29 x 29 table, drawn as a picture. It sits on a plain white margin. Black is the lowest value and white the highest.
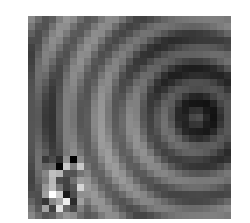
Average level on the scale: 40%. Odd patch: rougher, in the bottom left. Roughest part: bottom left. Rings: centred on the middle right. Ninth with the lowest average: middle right.
